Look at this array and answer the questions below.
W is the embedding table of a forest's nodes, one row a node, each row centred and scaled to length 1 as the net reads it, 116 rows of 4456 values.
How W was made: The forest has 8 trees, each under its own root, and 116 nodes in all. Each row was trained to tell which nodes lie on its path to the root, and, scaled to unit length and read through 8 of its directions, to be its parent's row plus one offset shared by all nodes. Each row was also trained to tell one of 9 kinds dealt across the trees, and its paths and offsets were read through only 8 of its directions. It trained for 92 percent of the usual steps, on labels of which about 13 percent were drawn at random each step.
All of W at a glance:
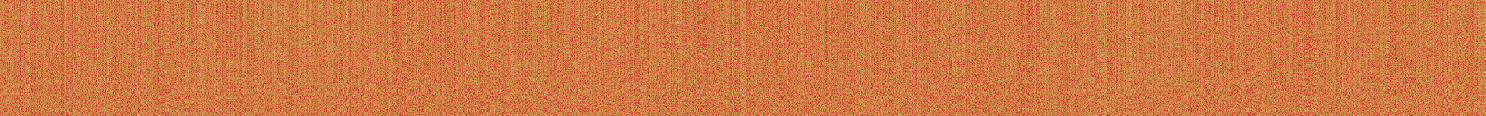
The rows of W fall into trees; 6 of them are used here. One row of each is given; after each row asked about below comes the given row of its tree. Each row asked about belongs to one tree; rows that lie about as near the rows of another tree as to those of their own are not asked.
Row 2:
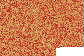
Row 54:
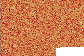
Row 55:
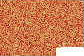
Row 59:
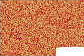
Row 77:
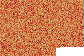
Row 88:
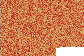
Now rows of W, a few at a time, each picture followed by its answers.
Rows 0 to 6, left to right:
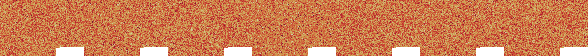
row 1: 55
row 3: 55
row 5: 2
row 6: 59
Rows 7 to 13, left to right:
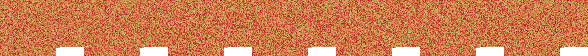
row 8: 55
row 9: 59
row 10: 59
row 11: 55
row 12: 55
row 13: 55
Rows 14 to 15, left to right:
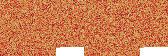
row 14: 2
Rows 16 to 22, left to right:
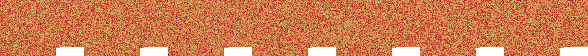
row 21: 59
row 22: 59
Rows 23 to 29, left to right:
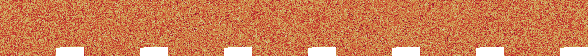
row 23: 59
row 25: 88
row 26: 55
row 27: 88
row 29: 59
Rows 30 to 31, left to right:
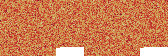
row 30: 77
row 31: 55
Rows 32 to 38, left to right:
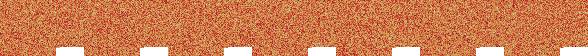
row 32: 59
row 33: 88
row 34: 77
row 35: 55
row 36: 55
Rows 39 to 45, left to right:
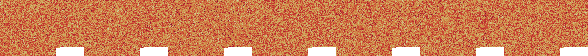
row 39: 55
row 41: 2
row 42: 59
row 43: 77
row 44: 59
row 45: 59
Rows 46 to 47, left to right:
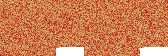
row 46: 55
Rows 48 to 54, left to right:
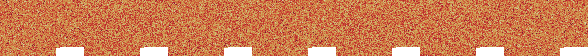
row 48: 2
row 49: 55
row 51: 88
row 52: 59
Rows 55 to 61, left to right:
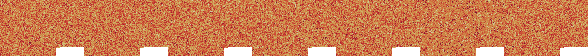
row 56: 88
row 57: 2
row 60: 2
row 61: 2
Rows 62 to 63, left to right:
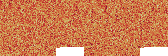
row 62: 77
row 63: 2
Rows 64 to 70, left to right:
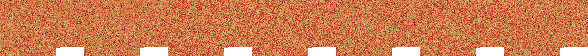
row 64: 77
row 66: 77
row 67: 2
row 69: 2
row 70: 55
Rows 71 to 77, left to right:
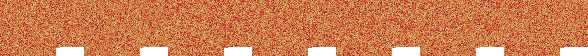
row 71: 55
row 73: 2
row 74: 2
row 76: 59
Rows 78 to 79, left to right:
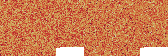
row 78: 2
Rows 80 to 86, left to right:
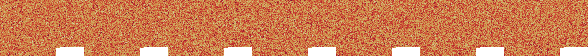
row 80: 59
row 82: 77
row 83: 88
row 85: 2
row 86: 54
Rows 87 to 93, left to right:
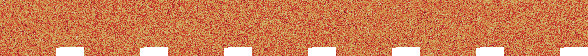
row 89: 2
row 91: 54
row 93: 2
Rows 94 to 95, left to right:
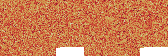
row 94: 55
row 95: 59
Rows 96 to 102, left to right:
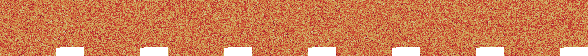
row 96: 77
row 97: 77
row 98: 77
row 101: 55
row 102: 59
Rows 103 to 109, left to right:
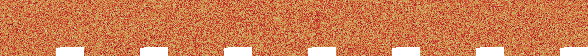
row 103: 59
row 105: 59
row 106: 59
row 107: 2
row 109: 88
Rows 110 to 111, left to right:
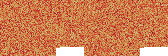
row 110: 88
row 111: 88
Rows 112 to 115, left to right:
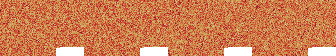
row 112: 2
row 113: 55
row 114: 2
